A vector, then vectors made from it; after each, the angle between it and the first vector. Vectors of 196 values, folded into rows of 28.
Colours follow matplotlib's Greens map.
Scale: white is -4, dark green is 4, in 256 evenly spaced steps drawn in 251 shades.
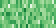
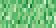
partly opposed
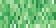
orthogonal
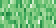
nearly parallel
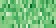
nearly opposite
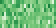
partly aligned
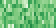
partly aligned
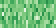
partly opposed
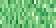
orthogonal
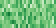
nearly parallel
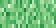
nearly parallel
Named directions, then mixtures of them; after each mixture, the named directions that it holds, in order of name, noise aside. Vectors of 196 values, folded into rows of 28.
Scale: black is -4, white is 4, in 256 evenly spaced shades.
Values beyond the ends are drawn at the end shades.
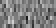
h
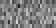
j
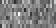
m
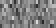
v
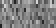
m, v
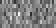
j, m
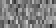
j, v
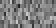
h, j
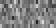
v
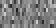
v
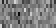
m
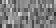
h, m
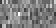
h, m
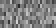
j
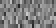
h, j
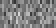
j, m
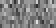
v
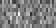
j, m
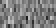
h
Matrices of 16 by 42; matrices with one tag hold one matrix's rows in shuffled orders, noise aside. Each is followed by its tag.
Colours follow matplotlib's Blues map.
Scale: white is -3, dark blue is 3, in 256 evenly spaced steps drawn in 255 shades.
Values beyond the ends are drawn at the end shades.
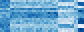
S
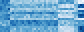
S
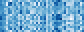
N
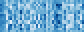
N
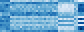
S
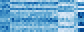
S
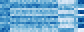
S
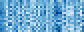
N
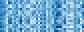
N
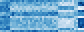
S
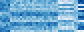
S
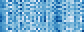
N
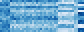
S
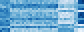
S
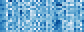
N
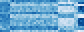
S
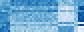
S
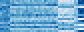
S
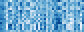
N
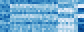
S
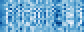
N
